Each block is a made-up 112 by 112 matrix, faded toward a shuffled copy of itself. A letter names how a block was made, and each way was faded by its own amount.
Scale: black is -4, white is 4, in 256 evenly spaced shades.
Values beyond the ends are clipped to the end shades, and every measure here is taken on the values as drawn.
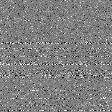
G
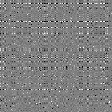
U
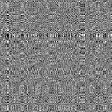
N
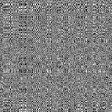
N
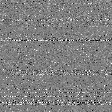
G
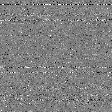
G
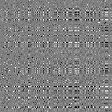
U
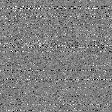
G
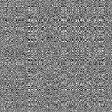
N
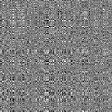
N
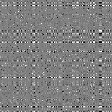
U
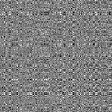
N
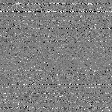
G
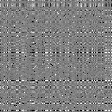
U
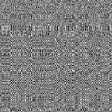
N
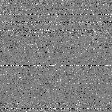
G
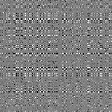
U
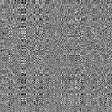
N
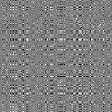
U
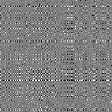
U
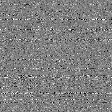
G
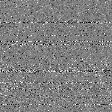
G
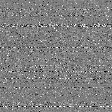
G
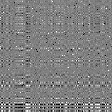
U
